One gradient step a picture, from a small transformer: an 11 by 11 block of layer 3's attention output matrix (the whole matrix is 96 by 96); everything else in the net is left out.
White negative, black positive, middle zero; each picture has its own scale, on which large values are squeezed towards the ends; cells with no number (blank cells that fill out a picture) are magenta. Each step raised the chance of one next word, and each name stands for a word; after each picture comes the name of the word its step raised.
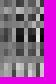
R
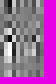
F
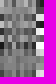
F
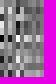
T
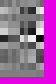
T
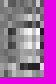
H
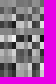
T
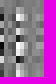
F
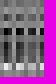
H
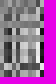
H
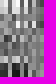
F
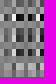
R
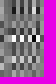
T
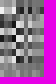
H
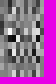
F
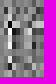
H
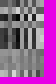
R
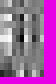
R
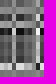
H
